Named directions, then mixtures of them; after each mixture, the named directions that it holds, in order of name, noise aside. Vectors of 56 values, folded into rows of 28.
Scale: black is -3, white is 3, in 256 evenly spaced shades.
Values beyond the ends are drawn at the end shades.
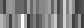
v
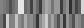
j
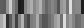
j, v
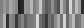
j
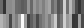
v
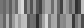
j, v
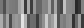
j, v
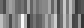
v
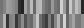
j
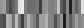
j, v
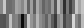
v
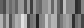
j, v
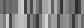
j, v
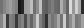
j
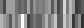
v
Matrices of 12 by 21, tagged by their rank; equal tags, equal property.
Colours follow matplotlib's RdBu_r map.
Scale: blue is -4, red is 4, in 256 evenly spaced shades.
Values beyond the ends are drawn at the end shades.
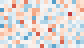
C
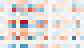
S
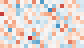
C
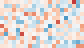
C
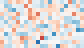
C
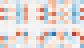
S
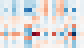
S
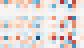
S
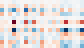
S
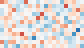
C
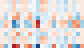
S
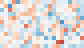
C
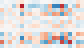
S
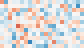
C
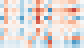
S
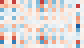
S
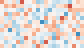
C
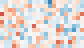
C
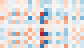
S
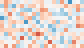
C
